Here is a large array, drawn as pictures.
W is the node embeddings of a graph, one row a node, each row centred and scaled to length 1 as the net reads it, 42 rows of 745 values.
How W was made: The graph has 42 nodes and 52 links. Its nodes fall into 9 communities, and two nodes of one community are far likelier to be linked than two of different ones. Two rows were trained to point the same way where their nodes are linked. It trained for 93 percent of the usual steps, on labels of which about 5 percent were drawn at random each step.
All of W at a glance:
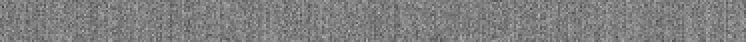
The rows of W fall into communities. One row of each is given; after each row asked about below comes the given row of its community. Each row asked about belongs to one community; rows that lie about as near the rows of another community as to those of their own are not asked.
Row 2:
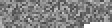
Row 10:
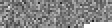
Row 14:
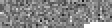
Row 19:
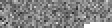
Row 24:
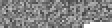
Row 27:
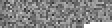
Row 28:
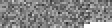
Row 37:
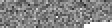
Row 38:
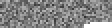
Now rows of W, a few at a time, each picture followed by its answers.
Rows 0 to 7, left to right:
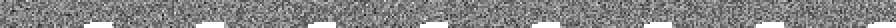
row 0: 37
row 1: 28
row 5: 10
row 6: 24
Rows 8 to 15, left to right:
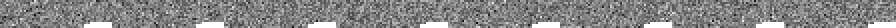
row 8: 19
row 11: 38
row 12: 2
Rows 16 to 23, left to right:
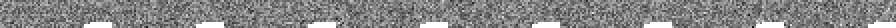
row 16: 2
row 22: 10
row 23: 38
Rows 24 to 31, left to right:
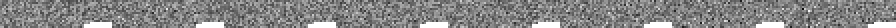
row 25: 28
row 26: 28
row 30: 24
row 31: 38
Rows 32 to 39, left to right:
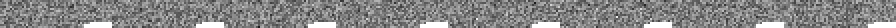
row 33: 19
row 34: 27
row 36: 24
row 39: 14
